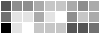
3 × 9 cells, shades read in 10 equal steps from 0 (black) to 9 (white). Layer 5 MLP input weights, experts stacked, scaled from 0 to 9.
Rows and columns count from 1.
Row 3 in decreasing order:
9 8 7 7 7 4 3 3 0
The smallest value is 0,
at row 3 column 1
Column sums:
7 21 22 19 22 23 14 15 16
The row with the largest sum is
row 2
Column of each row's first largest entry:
5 6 3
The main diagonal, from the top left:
3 8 9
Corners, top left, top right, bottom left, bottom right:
3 6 0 4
